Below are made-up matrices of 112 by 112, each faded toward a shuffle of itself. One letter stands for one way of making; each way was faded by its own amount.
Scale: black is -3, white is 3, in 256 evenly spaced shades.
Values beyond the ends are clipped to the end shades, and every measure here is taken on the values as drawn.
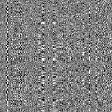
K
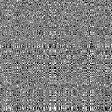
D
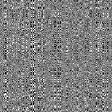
K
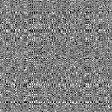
D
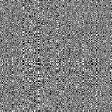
K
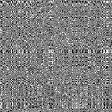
D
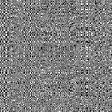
D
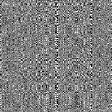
K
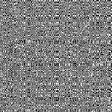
D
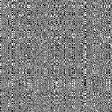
K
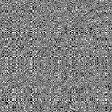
D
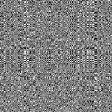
D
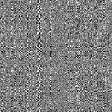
K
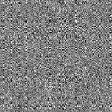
K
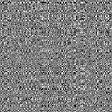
D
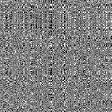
K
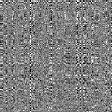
K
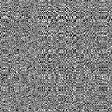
D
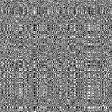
D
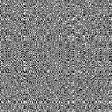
D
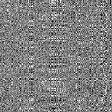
K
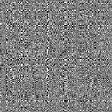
K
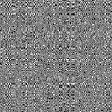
D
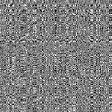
D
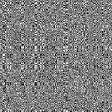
K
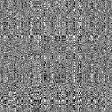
K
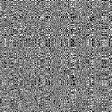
K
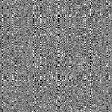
K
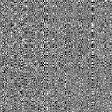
K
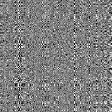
K
